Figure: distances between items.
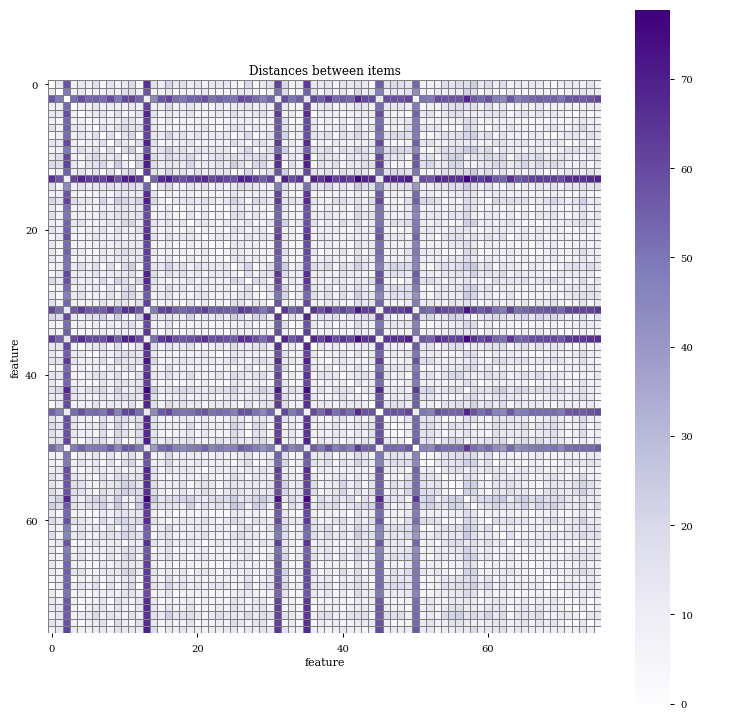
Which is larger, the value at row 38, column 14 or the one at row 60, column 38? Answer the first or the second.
the first
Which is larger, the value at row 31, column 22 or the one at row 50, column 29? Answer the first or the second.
the first
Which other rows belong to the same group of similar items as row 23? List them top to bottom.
0, 1, 3, 4, 5, 6, 7, 8, 9, 10, 11, 12, 14, 15, 16, 17, 18, 19, 20, 21, 22, 24, 25, 26, 27, 28, 29, 30, 32, 33, 34, 36, 37, 38, 39, 40, 41, 42, 43, 44, 46, 47, 48, 49, 51, 52, 53, 54, 55, 56, 57, 58, 59, 60, 61, 62, 63, 64, 65, 66, 67, 68, 69, 70, 71, 72, 73, 74, 75
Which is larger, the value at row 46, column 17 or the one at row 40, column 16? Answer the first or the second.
the second
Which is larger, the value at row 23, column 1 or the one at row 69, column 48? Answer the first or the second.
the second
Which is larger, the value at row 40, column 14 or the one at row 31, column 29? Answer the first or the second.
the second
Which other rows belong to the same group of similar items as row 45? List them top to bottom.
2, 13, 31, 35, 50
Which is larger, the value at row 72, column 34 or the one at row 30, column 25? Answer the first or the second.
the second
